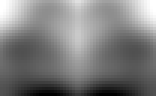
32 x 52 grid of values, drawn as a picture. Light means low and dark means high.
Slope: up to the bottom. Lone odd cells: none. Grain: smooth. Mirror symmetry: left to right.
